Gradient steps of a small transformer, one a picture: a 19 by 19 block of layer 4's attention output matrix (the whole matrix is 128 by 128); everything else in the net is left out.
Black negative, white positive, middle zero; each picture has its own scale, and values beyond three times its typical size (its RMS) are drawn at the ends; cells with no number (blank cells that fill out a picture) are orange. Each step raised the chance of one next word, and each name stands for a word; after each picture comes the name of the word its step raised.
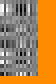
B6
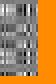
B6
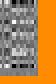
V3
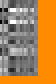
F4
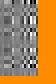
V3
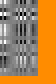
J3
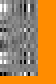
B6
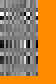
J3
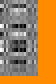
F4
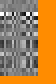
J3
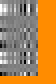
B6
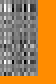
B6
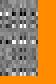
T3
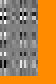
J3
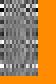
F4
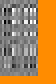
F4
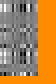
B6
